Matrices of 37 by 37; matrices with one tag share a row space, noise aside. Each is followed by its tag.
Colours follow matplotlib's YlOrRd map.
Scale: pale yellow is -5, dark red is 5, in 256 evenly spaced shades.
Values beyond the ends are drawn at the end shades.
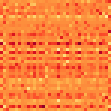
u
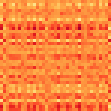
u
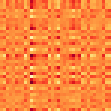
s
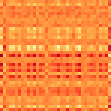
u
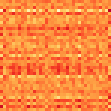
u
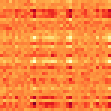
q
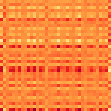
u
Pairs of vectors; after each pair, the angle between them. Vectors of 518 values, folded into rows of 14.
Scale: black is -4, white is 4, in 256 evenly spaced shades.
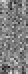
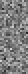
partly aligned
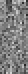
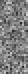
partly opposed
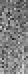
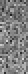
partly aligned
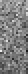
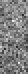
partly aligned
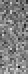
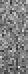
nearly opposite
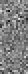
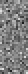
nearly parallel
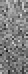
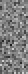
orthogonal
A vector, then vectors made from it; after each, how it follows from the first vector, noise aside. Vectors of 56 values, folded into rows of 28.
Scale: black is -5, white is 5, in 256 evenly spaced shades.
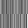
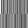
reversed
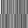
reversed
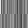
reversed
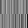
negated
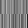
negated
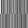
reversed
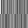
reversed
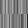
negated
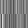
wrapped around
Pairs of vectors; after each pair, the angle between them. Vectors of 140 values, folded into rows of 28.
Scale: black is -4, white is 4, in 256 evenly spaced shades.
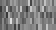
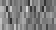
nearly opposite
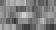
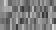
orthogonal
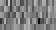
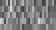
nearly opposite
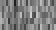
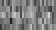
orthogonal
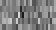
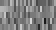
orthogonal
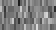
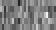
nearly parallel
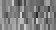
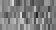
nearly parallel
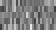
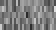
nearly opposite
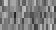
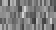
partly aligned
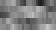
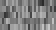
partly aligned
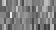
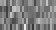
partly aligned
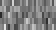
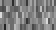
nearly opposite
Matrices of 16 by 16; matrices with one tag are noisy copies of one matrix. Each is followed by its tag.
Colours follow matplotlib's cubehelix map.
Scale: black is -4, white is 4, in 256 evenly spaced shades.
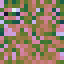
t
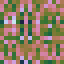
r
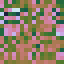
t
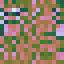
t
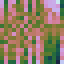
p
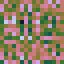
r
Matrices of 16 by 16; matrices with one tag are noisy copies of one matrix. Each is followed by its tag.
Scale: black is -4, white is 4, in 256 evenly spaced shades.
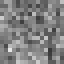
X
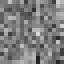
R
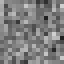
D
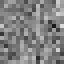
R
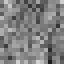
X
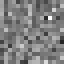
D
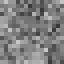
X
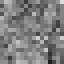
X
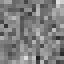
R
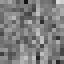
R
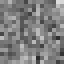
R
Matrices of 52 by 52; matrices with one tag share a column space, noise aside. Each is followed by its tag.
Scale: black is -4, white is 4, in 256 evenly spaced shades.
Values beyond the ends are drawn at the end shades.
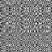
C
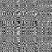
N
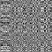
C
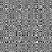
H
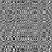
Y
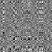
Y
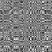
Y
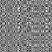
C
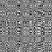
N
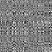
N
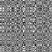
C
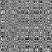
Y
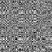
Y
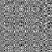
C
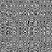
N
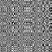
C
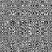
N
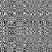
N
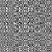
C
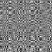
Y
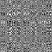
N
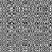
C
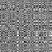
H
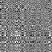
H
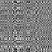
Y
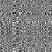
N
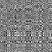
H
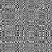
H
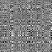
H
